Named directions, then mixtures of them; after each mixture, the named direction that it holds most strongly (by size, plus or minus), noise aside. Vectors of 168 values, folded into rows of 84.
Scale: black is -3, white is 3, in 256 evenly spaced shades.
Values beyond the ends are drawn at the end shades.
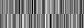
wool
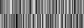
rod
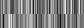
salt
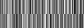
rod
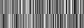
salt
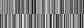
wool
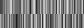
rod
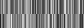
salt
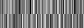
rod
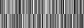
rod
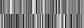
rod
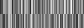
rod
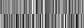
wool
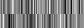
salt
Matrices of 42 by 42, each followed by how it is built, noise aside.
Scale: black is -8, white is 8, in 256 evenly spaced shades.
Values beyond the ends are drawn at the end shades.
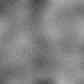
smooth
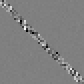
banded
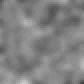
smooth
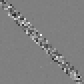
banded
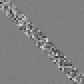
banded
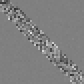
banded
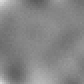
smooth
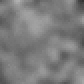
smooth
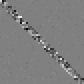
banded
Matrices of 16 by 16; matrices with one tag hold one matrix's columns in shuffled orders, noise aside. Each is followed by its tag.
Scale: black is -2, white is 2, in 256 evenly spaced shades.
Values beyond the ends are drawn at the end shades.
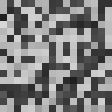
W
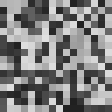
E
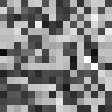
E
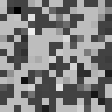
W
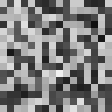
W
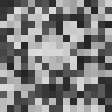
W
